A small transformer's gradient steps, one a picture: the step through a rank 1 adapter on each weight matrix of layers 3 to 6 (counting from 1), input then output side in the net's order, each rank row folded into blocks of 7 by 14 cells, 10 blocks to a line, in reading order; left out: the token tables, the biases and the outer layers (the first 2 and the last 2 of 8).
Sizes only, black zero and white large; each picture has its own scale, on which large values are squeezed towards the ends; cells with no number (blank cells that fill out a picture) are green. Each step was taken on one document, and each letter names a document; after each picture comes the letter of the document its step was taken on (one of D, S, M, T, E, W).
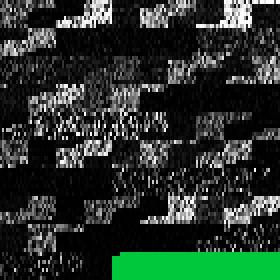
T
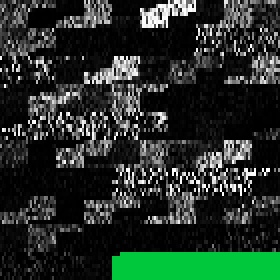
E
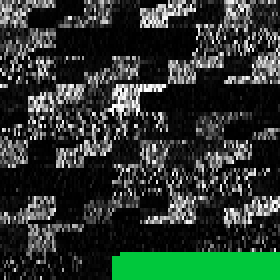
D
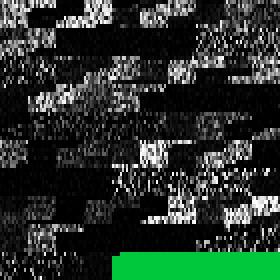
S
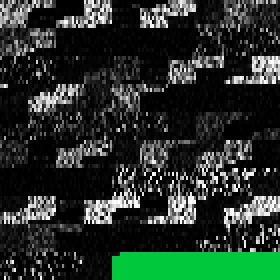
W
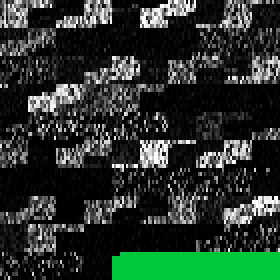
T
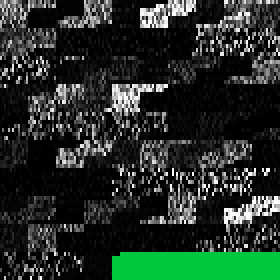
E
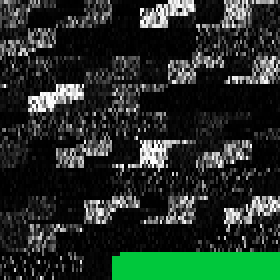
W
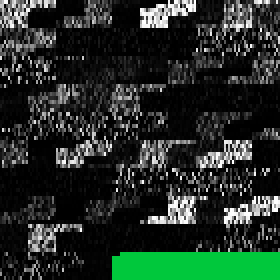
E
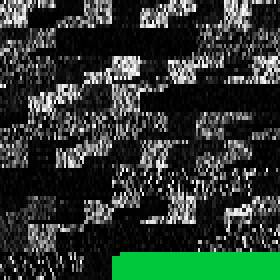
W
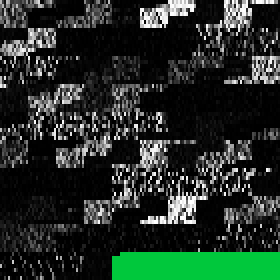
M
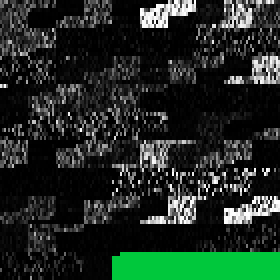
E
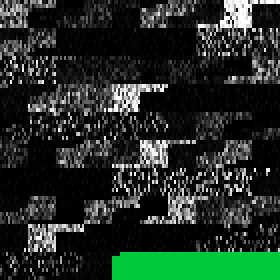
T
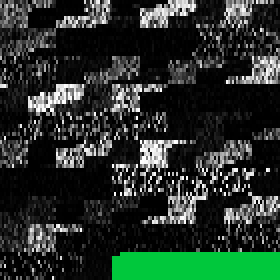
M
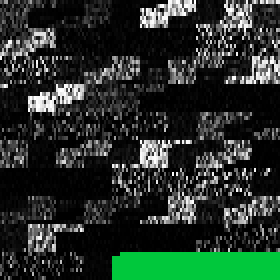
T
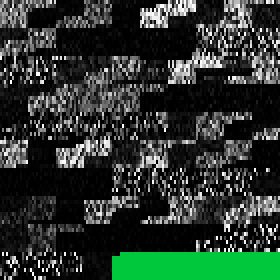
T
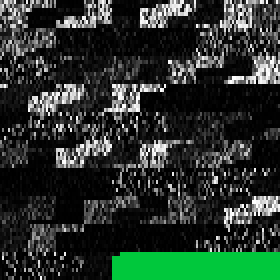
S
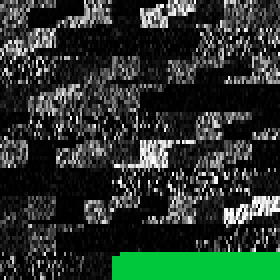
S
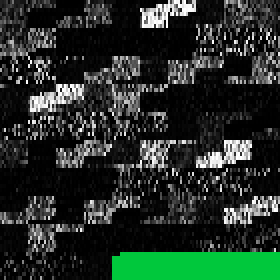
E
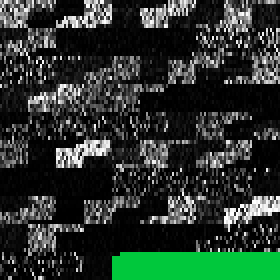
T
